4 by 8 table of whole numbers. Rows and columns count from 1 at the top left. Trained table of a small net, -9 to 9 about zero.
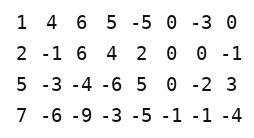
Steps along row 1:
up up down down up down up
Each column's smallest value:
1 -6 -9 -6 -5 -1 -3 -4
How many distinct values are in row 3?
7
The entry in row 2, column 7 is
0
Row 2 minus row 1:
1 -5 0 -1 7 0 3 -1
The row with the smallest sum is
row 4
